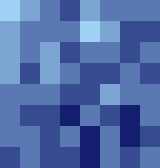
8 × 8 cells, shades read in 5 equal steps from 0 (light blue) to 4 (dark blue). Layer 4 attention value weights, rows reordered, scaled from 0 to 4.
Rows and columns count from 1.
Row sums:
13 14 16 18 17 23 22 22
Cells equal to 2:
28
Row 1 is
0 1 2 3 1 2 2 2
